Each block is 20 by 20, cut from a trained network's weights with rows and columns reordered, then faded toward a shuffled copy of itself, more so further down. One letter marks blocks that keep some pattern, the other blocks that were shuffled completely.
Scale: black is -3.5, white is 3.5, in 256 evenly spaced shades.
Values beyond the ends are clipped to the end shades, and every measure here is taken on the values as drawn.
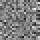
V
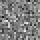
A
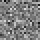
V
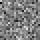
A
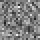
A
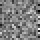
V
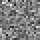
A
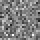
A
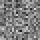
V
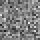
A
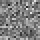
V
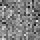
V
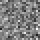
V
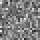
V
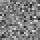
A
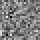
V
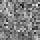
V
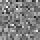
V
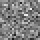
A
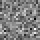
V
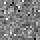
A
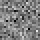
V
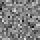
A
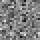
V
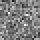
A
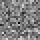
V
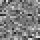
V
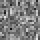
V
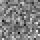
A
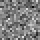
A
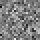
A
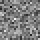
A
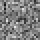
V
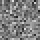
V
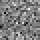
A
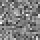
A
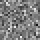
A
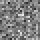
A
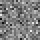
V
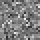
A
